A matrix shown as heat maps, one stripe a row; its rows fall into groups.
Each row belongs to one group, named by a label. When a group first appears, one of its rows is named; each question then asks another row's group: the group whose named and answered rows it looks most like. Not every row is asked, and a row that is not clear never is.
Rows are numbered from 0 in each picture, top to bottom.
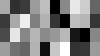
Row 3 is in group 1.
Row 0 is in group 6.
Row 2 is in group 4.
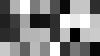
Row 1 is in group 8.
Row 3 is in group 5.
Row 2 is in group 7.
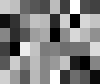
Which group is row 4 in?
4
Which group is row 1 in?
7
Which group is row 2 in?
6
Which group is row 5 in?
5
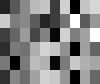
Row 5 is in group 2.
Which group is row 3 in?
2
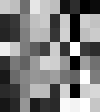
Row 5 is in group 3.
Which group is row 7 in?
8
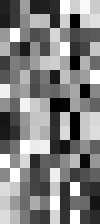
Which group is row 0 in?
8
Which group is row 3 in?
1
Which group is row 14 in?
5
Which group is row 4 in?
2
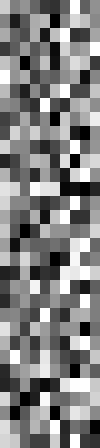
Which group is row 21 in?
3
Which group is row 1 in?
6
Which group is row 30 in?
5
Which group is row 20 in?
4
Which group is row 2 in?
1
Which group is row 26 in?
2
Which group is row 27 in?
8
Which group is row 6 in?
1
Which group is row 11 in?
7
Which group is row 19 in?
8
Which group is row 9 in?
4
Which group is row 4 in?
6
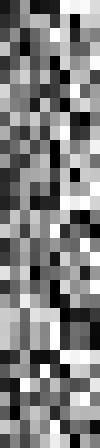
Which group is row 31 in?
2
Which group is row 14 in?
8
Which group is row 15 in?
4
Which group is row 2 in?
2
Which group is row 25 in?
8
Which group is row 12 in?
7
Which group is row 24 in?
5
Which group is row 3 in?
1
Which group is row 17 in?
3
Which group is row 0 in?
8
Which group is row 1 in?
7
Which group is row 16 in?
5
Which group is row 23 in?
5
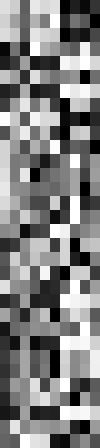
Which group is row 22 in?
6
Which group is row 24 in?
8
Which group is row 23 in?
3
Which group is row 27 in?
4
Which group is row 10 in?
5
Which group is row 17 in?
7
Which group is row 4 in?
8
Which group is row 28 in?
2
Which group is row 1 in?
5
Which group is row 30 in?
4
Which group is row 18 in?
4
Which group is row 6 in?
8
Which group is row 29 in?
8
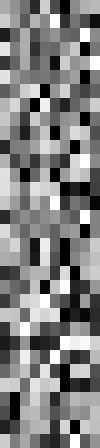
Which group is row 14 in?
5
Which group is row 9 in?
6
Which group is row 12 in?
6
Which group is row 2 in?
3
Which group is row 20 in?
1
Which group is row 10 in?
2
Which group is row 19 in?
7
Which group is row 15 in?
3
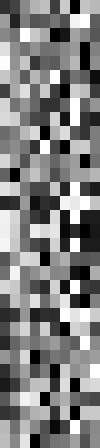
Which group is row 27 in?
7
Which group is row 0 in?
7
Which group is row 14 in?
8
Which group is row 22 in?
8
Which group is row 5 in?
5
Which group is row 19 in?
4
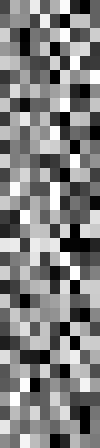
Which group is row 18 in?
4
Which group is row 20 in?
7
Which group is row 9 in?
5
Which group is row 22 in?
4
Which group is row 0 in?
4
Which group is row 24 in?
7
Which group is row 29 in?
4
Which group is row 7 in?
1
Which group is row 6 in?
4
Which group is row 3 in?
6
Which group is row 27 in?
3
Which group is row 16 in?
7
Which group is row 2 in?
1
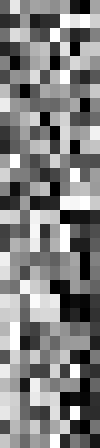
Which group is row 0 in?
4
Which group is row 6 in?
1
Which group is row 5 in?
4
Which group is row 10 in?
7
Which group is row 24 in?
6
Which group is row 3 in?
7
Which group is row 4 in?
6
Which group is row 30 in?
4
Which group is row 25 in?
4
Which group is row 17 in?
4
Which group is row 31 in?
5
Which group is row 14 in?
8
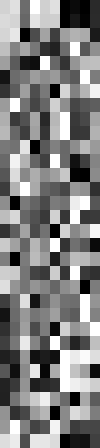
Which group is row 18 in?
6
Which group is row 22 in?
3
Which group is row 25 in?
8
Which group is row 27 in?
8
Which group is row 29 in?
6
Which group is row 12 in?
4
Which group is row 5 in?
3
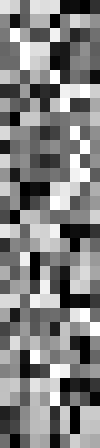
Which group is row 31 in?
6
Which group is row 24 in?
4
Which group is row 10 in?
3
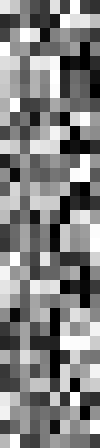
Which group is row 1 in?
8
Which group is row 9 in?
2
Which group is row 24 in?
8
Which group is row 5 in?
5
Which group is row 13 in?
4
